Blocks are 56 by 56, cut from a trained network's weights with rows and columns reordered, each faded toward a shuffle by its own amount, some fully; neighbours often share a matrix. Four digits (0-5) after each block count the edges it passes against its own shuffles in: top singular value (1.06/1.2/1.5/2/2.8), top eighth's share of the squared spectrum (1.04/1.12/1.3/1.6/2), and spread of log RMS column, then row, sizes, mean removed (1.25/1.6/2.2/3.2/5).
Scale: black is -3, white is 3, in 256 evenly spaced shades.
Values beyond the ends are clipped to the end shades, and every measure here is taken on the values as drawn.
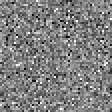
1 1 0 0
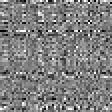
4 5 2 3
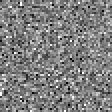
2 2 0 1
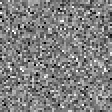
2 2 0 1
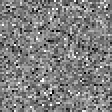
0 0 0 0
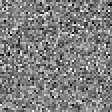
2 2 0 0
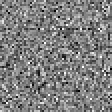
2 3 1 1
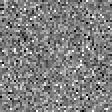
0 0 0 0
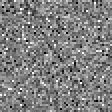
0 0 0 0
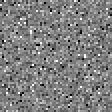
0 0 0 0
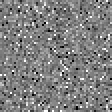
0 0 0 0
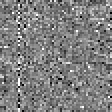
3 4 2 1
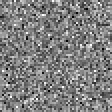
1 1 0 0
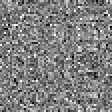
3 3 1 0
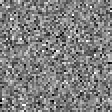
2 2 0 0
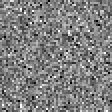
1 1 0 0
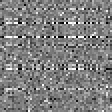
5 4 0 3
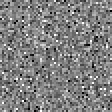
0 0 0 0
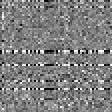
5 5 1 3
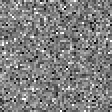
2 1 0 0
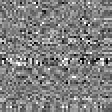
3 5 1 3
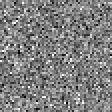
1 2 0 1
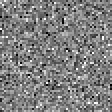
0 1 0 0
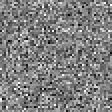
3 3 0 2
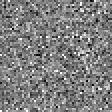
2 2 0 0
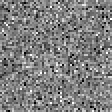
1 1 1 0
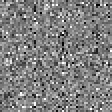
3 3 2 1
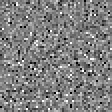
1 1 0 0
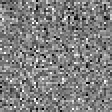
3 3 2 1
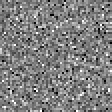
1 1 0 0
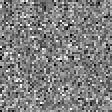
2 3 0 1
